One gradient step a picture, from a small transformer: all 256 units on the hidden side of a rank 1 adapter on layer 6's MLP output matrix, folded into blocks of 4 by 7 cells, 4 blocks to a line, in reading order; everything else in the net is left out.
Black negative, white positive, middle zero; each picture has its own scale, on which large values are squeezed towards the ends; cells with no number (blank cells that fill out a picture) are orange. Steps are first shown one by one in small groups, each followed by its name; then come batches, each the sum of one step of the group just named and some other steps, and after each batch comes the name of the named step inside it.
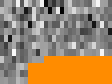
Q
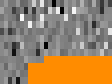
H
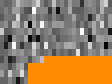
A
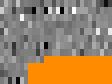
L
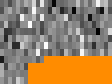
H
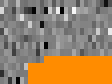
L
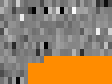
L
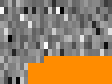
L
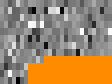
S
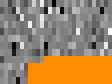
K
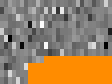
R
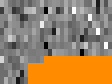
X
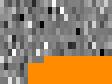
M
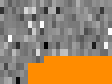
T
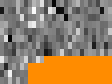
K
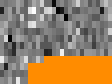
K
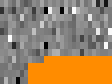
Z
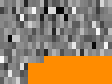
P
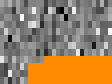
P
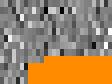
P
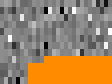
Z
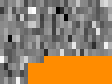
P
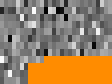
P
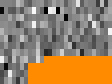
Z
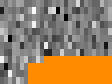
P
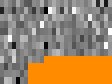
Z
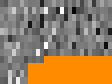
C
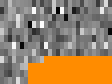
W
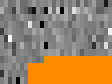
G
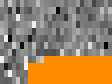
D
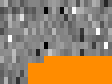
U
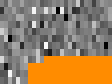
C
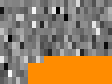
U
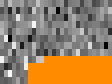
D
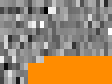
D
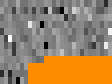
G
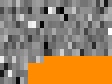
G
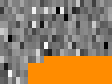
C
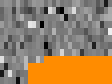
G
